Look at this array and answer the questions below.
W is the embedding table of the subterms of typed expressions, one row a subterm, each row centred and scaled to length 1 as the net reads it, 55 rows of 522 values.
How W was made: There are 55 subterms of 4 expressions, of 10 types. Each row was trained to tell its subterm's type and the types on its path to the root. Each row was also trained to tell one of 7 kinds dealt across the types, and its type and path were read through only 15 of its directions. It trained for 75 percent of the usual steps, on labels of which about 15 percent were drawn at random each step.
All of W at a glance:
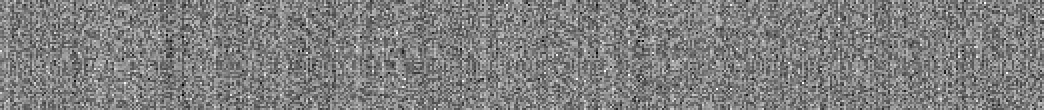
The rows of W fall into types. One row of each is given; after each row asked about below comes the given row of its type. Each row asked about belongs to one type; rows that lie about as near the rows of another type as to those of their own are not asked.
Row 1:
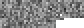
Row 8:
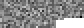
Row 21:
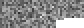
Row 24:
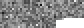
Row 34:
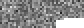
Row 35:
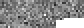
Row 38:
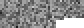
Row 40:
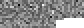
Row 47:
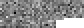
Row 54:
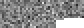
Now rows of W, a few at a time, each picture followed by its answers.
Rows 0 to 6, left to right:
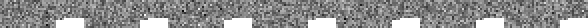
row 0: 40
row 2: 47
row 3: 47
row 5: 40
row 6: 38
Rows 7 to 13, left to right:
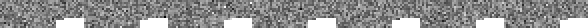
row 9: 47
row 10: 34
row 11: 21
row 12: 54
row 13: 47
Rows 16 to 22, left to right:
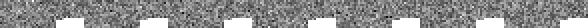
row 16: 8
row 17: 35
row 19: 54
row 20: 21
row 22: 38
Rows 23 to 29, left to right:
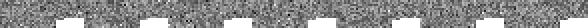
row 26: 38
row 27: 1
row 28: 1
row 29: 8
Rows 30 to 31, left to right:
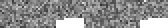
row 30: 47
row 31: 34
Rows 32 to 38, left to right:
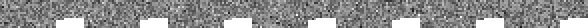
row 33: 34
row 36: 34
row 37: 21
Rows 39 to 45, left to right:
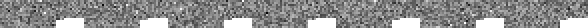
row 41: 34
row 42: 38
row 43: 21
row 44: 24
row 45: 8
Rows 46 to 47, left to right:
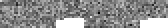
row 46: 21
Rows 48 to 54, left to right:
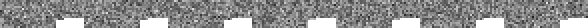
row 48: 1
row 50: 40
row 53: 40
